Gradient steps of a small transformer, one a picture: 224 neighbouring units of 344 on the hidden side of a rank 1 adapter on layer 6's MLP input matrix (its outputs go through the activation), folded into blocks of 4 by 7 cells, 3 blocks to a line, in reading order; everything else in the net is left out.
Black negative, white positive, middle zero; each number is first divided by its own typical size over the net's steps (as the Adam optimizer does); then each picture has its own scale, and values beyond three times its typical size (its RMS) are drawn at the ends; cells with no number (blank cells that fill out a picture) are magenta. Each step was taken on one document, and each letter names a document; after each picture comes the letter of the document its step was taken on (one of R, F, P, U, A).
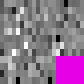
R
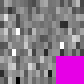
R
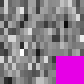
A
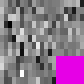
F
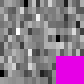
R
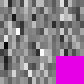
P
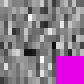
A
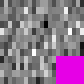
F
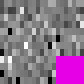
R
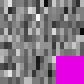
A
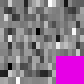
A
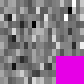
F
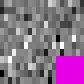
R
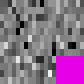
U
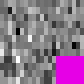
U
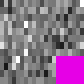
U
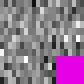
A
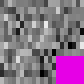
U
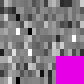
R
